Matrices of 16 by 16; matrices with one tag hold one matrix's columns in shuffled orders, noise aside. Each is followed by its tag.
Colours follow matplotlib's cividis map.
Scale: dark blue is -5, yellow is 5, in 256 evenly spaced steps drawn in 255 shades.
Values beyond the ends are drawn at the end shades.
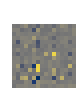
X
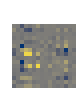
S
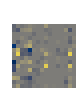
S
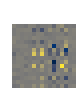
S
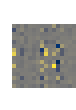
S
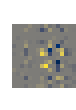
S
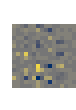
X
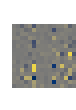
X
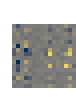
S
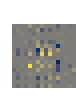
S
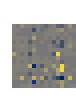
X
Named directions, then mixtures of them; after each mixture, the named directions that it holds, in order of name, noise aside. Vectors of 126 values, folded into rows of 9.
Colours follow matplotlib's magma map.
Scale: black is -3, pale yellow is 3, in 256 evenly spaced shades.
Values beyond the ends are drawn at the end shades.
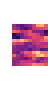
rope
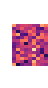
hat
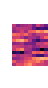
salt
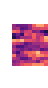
rope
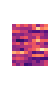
salt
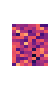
hat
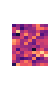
hat, rope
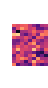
hat, rope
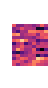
hat, salt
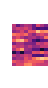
salt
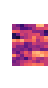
rope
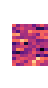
hat, salt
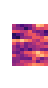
rope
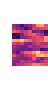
rope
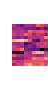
rope, salt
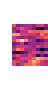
hat, salt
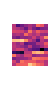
rope, salt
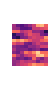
rope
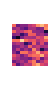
hat, rope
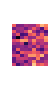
hat, rope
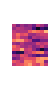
salt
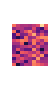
hat, rope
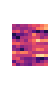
rope, salt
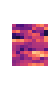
rope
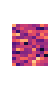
hat, salt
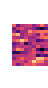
hat, salt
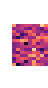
hat, rope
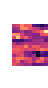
rope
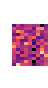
hat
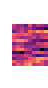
salt
